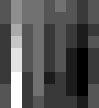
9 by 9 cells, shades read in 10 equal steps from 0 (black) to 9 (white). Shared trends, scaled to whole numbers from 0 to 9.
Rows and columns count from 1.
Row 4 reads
2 7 3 4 2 3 2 1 3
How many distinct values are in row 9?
4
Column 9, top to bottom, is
3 3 2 3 2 2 2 3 3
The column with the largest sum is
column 2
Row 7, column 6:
2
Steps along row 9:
up down up down same same down up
